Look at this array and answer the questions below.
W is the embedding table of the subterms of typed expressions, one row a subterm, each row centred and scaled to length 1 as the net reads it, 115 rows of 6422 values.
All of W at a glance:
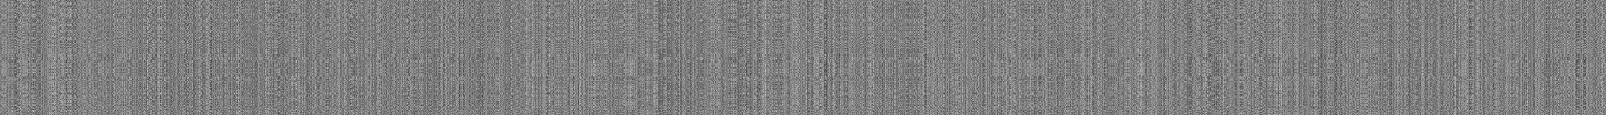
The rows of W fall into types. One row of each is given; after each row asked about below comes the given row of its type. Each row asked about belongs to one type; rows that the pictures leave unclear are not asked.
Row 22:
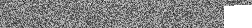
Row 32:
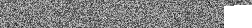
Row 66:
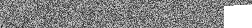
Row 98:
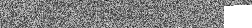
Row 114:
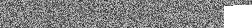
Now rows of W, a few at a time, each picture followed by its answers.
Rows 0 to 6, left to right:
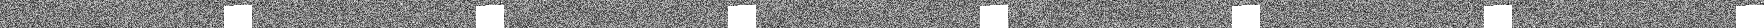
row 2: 22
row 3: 66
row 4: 98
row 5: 114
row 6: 32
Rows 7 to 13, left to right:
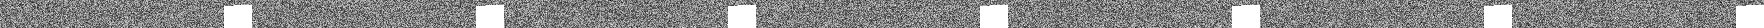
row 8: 66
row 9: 98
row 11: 114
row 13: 32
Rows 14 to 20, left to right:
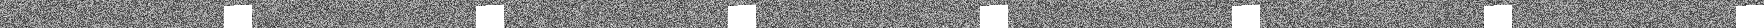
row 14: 66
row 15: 22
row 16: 66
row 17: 114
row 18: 66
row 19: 32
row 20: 32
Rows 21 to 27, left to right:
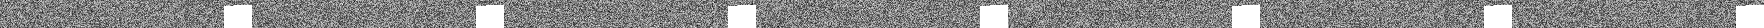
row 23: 114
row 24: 66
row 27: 32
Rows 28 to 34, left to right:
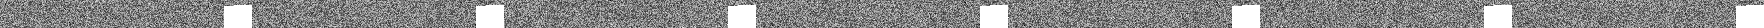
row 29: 32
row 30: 98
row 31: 32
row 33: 114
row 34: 22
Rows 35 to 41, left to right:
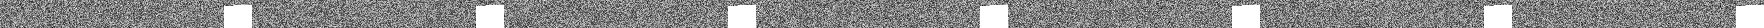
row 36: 32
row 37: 22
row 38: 66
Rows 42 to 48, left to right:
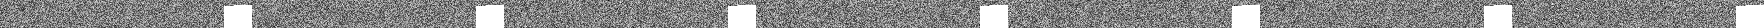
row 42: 114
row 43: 22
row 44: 114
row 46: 66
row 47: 114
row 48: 22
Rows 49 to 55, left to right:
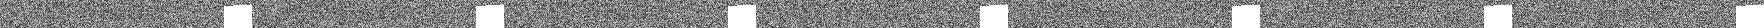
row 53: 114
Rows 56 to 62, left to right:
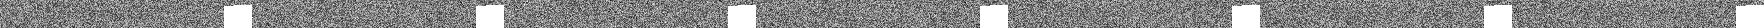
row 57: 32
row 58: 32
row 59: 32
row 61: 22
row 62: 22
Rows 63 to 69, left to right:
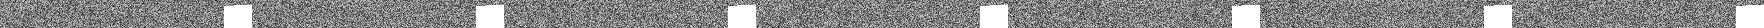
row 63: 66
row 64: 66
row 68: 22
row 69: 66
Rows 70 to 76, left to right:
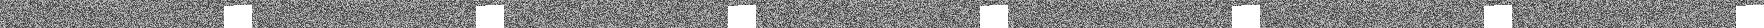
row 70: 66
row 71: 22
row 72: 66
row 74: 22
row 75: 22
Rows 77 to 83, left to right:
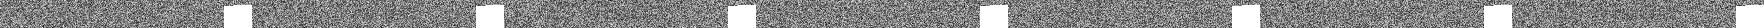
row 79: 98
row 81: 32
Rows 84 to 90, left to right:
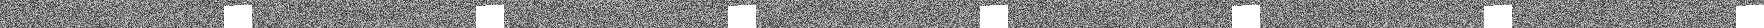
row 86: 66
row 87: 22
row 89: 114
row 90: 32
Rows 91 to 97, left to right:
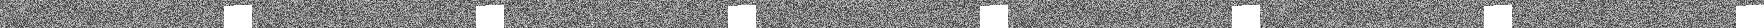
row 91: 22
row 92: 32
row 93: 32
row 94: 66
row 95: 22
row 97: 32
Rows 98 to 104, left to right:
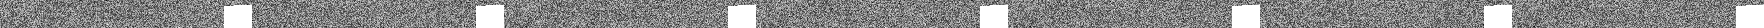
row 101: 32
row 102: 66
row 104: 66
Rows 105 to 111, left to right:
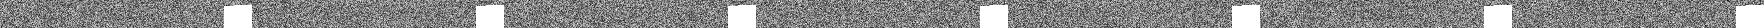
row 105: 66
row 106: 22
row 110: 98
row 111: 32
